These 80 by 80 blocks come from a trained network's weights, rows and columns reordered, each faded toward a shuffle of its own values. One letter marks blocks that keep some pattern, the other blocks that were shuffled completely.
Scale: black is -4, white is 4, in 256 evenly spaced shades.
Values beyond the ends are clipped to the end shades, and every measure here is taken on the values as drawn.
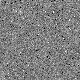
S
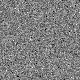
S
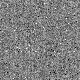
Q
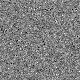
S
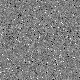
S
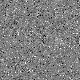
Q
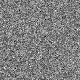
Q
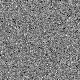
S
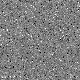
Q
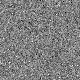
S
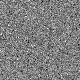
S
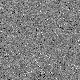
S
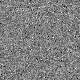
S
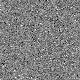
S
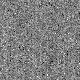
Q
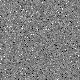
Q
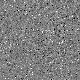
Q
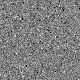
S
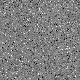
Q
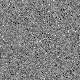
S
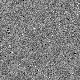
Q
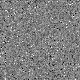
Q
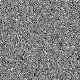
S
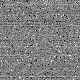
Q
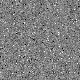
Q
